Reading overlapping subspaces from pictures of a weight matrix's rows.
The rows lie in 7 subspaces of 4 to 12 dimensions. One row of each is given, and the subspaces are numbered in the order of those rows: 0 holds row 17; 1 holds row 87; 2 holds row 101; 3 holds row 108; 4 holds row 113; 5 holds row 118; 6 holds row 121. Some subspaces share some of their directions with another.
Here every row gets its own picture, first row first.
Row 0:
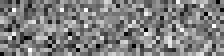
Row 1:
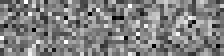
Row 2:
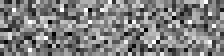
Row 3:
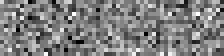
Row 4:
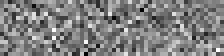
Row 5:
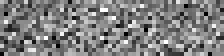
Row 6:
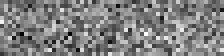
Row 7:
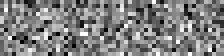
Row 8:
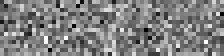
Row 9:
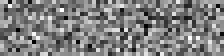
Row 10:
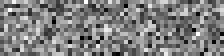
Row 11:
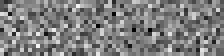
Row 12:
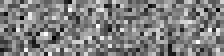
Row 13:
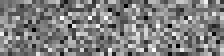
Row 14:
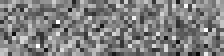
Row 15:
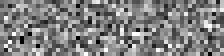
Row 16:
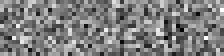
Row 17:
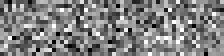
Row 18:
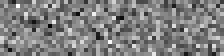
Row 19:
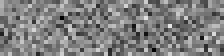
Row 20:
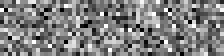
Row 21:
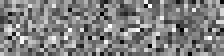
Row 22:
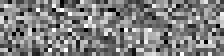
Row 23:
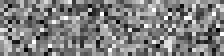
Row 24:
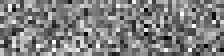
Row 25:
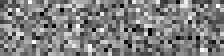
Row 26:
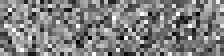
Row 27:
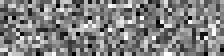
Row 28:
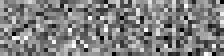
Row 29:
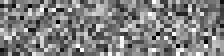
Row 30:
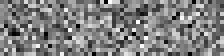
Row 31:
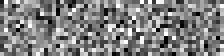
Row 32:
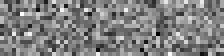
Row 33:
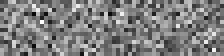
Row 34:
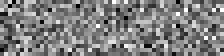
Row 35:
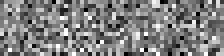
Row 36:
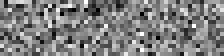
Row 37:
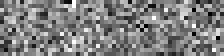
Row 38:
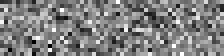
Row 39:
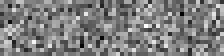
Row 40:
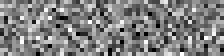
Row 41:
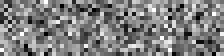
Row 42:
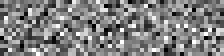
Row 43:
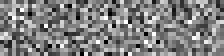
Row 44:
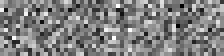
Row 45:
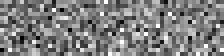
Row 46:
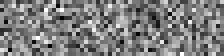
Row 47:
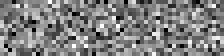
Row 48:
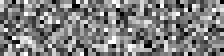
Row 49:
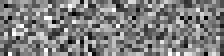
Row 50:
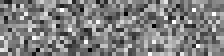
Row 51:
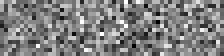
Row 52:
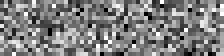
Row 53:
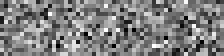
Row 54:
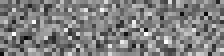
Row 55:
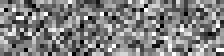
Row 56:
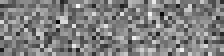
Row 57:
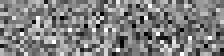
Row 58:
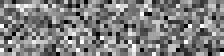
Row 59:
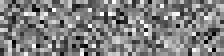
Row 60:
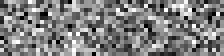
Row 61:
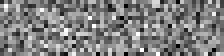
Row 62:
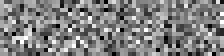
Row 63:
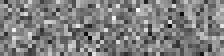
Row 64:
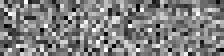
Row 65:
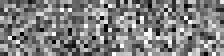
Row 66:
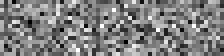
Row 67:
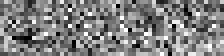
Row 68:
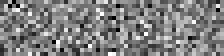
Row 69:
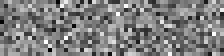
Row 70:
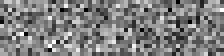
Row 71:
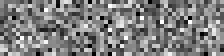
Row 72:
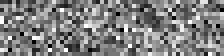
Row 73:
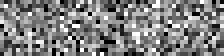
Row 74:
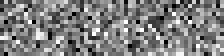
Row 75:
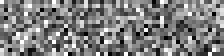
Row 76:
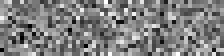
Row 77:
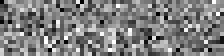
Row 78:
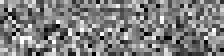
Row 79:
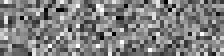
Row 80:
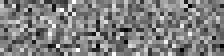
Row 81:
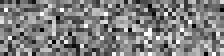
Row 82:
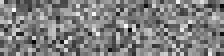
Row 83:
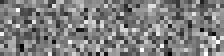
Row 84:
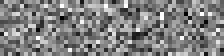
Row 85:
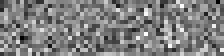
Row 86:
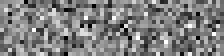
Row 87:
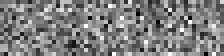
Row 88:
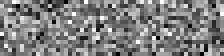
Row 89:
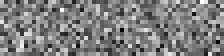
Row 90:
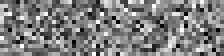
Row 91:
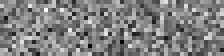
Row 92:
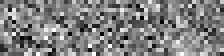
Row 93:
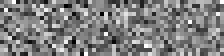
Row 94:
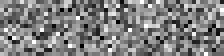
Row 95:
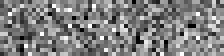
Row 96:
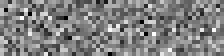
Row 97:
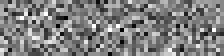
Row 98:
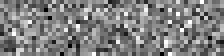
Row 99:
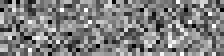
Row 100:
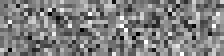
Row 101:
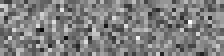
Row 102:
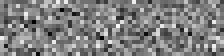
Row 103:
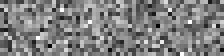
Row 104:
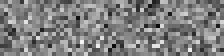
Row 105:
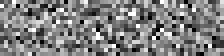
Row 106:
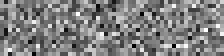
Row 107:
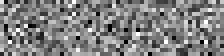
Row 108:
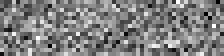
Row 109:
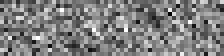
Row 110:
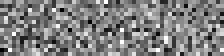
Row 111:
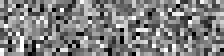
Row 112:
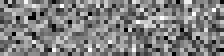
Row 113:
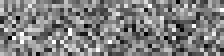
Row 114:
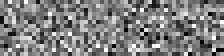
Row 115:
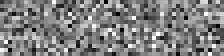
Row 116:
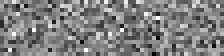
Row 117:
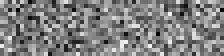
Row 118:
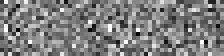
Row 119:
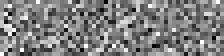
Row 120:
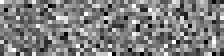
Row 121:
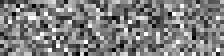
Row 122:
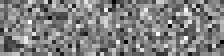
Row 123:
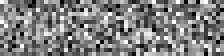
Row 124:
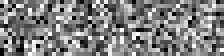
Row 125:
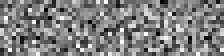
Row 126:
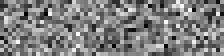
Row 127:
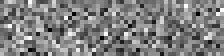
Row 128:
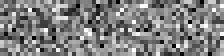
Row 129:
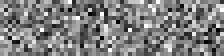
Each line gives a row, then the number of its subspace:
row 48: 6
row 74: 5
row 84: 5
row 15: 5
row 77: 4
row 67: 2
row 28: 1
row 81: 1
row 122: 2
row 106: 5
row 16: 3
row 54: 3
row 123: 2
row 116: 5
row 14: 5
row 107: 5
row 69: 1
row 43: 6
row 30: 2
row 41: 0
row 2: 3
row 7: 2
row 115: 4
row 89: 2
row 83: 2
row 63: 2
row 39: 0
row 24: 0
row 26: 2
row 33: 6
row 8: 4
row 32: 2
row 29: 5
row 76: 0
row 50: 0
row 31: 5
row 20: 6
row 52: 5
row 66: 5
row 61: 2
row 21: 0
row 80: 5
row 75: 2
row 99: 3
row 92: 1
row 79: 5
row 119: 3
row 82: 5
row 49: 5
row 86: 2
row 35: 2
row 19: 4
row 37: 6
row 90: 0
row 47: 5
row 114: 3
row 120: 1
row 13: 4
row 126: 3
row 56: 5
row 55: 6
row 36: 5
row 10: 5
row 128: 5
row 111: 2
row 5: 3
